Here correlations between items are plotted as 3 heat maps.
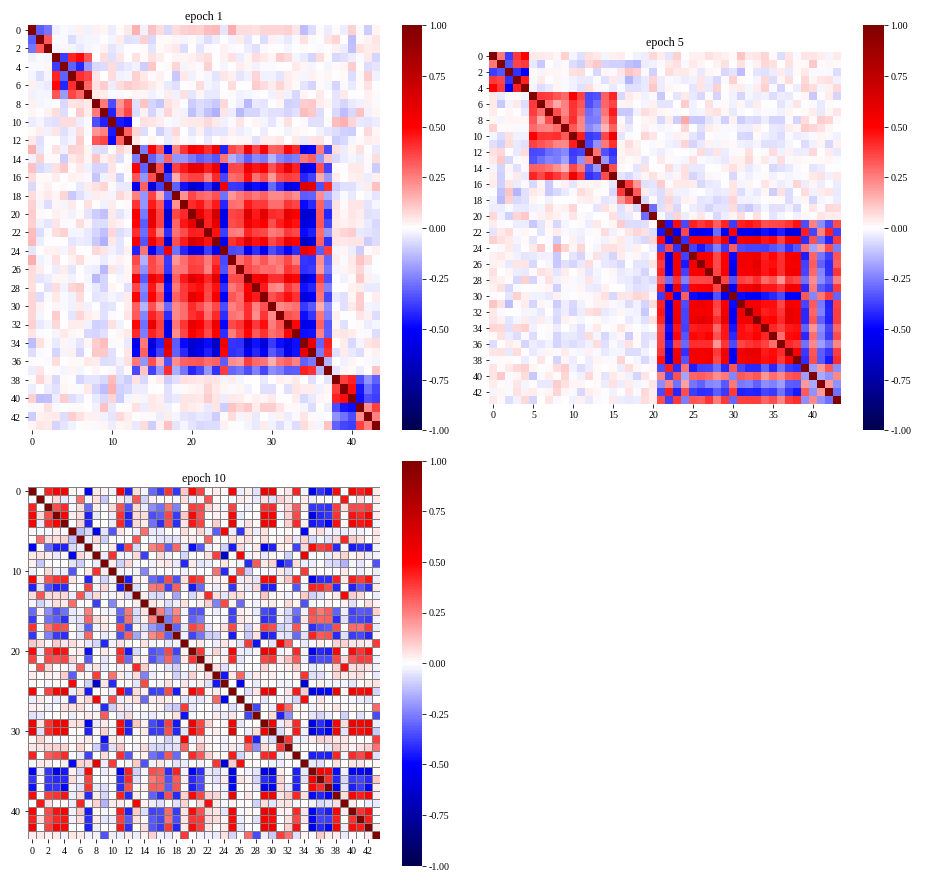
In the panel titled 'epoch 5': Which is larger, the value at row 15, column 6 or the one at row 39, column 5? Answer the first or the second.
the first
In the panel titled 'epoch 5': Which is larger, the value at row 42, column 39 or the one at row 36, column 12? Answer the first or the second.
the first
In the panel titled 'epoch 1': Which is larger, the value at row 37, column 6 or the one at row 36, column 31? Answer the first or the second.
the second
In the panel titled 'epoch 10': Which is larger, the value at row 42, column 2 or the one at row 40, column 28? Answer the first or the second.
the first
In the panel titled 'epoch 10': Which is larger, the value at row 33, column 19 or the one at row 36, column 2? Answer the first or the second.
the first
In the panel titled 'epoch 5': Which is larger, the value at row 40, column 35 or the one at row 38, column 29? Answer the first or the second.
the second
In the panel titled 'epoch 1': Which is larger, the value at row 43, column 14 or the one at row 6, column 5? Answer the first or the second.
the second
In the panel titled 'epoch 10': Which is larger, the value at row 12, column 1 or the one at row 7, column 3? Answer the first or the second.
the first
